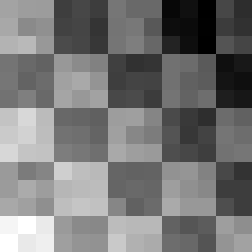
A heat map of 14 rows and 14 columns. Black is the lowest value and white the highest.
The ninth with the lowest average is the top right. A checkerboard runs through the table. The histogram is bell-shaped. No lone cell stands out from its neighbours. The field climbs toward the bottom left.
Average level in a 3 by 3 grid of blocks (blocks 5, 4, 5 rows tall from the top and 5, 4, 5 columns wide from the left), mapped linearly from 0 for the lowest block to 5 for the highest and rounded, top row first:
320 / 431 / 543
